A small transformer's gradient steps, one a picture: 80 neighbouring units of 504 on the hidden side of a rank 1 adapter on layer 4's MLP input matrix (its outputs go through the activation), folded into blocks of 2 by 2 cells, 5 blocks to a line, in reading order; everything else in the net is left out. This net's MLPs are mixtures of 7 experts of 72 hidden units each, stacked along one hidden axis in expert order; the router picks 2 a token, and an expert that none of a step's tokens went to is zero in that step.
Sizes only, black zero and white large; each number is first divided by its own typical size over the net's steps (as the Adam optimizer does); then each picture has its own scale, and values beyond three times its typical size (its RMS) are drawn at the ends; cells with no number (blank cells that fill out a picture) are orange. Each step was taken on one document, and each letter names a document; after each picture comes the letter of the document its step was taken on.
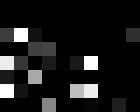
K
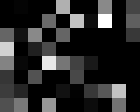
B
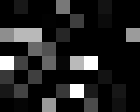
K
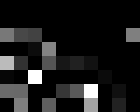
K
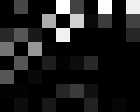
B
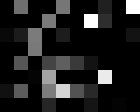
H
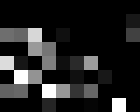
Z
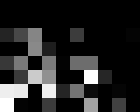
Z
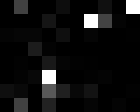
H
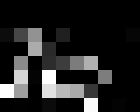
Z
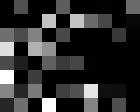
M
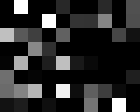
M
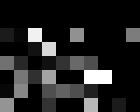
Z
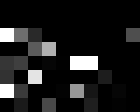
K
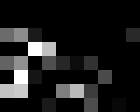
Z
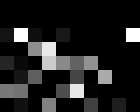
Z
